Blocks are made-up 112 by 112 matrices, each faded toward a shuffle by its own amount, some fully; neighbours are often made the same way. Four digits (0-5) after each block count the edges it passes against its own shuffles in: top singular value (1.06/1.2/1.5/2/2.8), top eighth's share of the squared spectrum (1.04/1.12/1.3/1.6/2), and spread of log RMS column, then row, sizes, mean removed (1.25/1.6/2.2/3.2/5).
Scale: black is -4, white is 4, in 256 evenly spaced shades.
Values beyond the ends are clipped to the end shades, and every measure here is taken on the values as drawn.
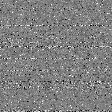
2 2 0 3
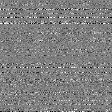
3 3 0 4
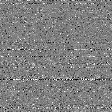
3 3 0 3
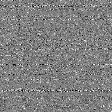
2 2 0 3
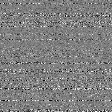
2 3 0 4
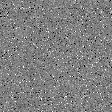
1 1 0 1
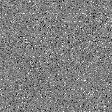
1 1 0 2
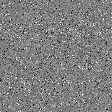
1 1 0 1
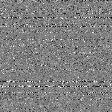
2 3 0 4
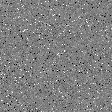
0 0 0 1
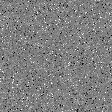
0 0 0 0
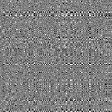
5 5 3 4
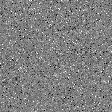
2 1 0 0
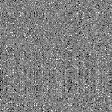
4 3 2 2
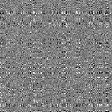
5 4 3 3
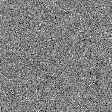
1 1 2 0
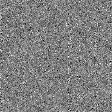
0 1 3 0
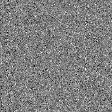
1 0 2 0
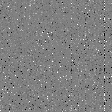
4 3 1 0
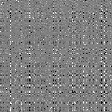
5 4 3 3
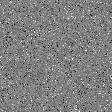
0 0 0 0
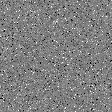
0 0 0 0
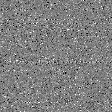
1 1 0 2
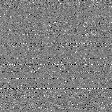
3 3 0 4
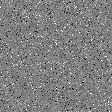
0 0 0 0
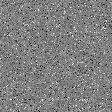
1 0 0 1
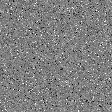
0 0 0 0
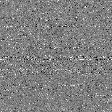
2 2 0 3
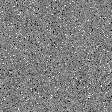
0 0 0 0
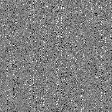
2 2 3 0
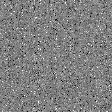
1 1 2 0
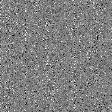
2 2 3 0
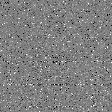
3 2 0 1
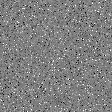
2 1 0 0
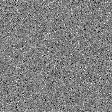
0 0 1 0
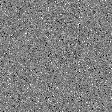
1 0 1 0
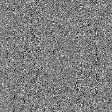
1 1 3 0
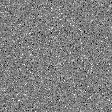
0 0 1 0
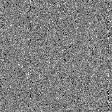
1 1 2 0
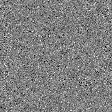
0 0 1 0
